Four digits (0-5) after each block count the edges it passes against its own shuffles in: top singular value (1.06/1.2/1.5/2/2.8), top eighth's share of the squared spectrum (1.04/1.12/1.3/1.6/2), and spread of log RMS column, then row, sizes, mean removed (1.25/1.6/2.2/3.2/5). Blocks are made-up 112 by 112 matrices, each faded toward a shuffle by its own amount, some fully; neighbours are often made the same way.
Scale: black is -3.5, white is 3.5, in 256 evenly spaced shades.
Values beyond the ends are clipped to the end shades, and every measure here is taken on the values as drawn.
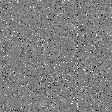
3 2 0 0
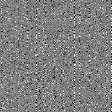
4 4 3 1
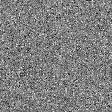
2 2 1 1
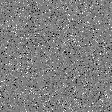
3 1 0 0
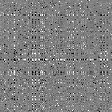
5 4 3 3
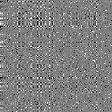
5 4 3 3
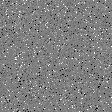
0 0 0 0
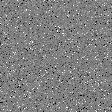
2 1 0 0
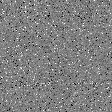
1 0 0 0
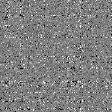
2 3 3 3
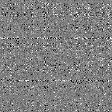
2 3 3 3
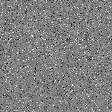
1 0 0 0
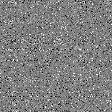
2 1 1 2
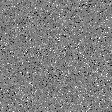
0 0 0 0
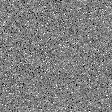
0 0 0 0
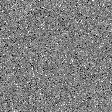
0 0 0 0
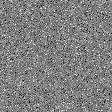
0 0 0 0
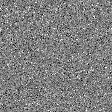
0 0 0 1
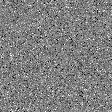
0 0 0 0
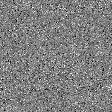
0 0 0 2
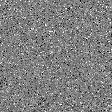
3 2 0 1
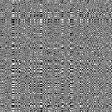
5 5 4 4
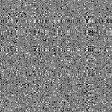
5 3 3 3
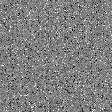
3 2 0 0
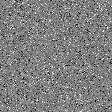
2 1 0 0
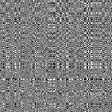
5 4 4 4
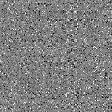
4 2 1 1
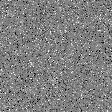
2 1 0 0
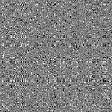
5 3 3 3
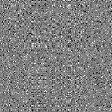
5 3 3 2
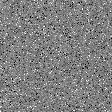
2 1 0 0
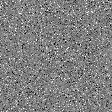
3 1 0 0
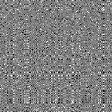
5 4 3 3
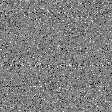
2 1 0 2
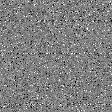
1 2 0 2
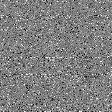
1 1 0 2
